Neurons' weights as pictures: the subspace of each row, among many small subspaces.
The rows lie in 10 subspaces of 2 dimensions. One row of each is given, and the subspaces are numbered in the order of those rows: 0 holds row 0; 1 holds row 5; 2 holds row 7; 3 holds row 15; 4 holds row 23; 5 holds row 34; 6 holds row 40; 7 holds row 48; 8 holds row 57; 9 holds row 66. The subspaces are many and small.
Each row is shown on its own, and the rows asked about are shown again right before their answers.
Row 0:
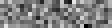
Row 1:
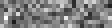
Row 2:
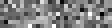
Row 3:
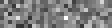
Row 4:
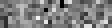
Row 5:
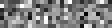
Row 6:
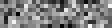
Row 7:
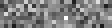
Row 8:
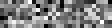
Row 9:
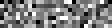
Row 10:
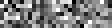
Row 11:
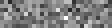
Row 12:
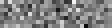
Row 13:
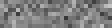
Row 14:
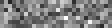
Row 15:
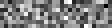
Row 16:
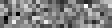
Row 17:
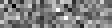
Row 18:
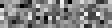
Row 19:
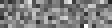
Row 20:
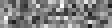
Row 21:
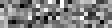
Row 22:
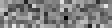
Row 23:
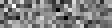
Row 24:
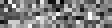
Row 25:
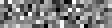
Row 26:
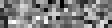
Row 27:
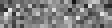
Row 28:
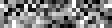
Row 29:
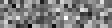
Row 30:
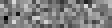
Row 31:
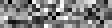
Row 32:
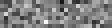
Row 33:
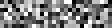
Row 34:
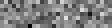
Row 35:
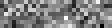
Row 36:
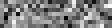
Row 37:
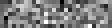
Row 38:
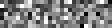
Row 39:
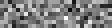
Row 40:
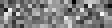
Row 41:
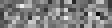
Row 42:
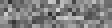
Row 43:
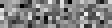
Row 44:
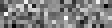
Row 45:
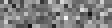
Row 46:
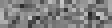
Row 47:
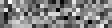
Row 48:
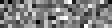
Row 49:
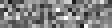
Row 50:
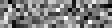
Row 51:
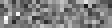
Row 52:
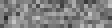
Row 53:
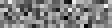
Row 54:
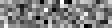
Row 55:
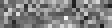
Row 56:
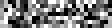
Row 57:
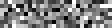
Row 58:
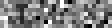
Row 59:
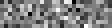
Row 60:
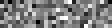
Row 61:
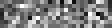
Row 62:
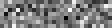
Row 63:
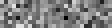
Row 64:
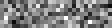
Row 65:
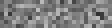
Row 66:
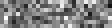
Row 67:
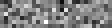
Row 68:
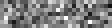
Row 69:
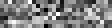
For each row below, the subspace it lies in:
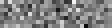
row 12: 0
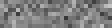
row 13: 9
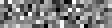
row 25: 0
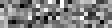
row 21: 1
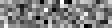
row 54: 0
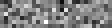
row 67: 6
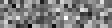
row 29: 5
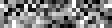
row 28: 2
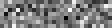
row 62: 9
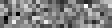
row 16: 6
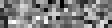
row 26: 3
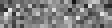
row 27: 6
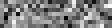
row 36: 9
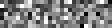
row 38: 1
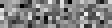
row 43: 1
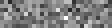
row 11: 3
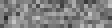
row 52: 9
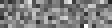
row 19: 7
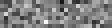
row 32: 6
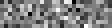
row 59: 0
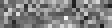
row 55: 2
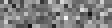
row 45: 5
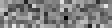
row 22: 2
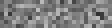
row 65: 5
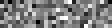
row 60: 7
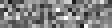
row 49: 1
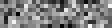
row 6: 2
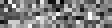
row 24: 4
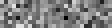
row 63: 5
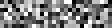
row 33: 3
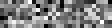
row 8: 7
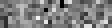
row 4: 0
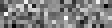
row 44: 2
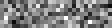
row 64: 8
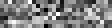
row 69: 7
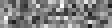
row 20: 8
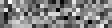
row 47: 3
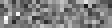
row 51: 6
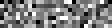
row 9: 7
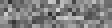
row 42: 1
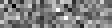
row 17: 4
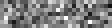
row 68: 8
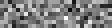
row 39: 8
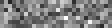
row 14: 3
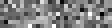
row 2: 5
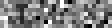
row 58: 0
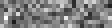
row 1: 9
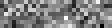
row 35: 2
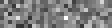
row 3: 5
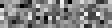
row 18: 1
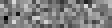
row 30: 6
